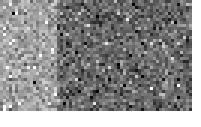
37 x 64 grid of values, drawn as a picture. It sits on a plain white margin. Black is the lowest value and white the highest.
A vertical seam about 30% of the way across splits the table, and the left part is higher. The histogram is bell-shaped. No regular stripes run through it.
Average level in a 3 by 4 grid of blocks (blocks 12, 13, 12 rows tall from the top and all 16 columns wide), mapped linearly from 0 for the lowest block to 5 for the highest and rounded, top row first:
5 1 0 0 / 5 1 0 1 / 5 1 0 0
